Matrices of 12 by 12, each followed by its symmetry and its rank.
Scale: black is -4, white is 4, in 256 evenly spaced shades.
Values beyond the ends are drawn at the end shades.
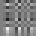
neither, rank one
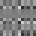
neither, rank one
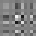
symmetric, rank one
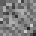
symmetric, full rank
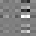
neither, rank one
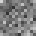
symmetric, full rank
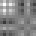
symmetric, rank one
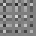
symmetric, rank one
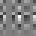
neither, rank one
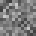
symmetric, full rank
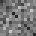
symmetric, full rank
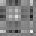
symmetric, rank one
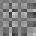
symmetric, rank one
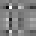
neither, rank one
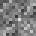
symmetric, full rank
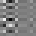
neither, rank one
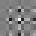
symmetric, rank one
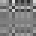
neither, rank one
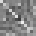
symmetric, full rank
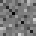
symmetric, full rank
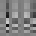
neither, rank one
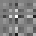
symmetric, rank one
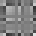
symmetric, rank one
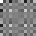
symmetric, rank one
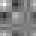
symmetric, rank one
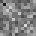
symmetric, full rank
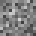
symmetric, full rank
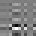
neither, rank one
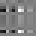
neither, rank one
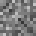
symmetric, full rank
